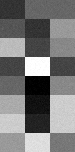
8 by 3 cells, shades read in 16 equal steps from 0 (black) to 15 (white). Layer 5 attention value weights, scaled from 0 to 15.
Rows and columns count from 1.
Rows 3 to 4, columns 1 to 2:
11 4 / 4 15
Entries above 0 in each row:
3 3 3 3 2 3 3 3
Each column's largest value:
12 15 12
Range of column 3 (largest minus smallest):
8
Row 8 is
9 13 7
